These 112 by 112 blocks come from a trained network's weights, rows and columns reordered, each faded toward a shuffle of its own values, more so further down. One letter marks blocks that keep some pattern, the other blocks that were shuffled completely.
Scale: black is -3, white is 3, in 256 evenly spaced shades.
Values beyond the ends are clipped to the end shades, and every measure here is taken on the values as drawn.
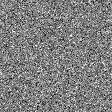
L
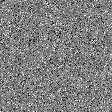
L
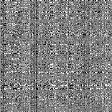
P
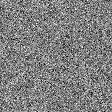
L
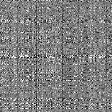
P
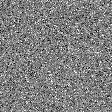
L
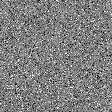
L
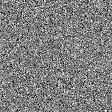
L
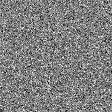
L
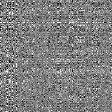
P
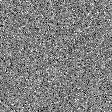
L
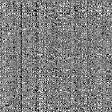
P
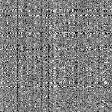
P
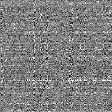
P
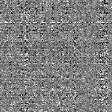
P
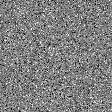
L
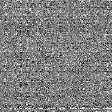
P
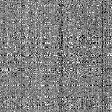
P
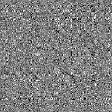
P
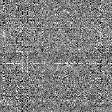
P
